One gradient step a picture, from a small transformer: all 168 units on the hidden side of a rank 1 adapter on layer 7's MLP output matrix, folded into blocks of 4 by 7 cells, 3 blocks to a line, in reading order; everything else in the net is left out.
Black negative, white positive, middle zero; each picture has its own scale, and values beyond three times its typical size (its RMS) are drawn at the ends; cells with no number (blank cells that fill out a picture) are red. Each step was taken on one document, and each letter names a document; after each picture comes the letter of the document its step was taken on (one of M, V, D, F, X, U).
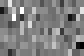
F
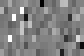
F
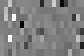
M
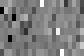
F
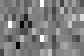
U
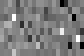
M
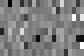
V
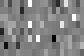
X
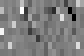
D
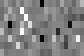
U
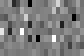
X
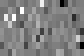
M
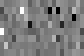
D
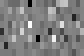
X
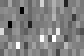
U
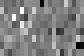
F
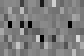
U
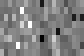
U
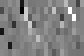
D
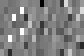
F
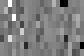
M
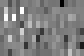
M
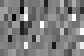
F
